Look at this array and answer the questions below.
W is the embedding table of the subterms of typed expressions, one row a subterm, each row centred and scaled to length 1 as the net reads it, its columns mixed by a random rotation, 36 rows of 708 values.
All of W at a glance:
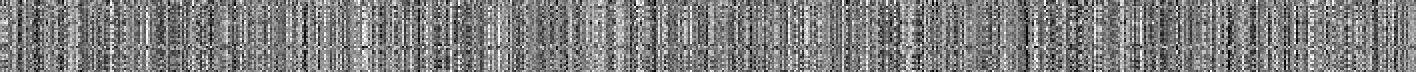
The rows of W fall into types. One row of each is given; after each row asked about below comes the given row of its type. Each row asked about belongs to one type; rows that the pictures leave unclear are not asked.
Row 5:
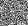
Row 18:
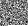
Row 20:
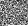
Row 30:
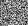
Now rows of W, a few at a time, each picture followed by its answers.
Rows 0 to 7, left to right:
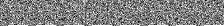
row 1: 5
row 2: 5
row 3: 18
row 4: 18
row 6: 18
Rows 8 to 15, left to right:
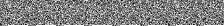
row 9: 5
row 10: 20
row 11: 20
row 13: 18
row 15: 18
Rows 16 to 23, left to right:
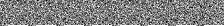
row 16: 20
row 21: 18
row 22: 30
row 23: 5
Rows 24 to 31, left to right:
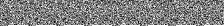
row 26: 18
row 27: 20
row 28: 20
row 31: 20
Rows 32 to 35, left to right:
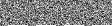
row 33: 30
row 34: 20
